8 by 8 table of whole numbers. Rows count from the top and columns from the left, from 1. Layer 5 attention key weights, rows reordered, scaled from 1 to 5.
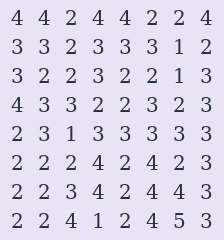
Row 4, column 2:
3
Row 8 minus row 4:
-2 -1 1 -1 0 1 3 0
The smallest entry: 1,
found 4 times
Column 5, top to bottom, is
4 3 2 2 3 2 2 2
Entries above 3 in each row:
5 0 0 1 0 2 3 3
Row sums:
26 20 18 22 21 21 24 23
